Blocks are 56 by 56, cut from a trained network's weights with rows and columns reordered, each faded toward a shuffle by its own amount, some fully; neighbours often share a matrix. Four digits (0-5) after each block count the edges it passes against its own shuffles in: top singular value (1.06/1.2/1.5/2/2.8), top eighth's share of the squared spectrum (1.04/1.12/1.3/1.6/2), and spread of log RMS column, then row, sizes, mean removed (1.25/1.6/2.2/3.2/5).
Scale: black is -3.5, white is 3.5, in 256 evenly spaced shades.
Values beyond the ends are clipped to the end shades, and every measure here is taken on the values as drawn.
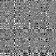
4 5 2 3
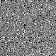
3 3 1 1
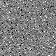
0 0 0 0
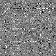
3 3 1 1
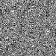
3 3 1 1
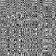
4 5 3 2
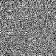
3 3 1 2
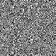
3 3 1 1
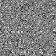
3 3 1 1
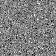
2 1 0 0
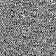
3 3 1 1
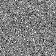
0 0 0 0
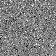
0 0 0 0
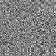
4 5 2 2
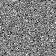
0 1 0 0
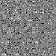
3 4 2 3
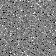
0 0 0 0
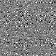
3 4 2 2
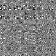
3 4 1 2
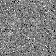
2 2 0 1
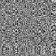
4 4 3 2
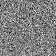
1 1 0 0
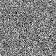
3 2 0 0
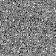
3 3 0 1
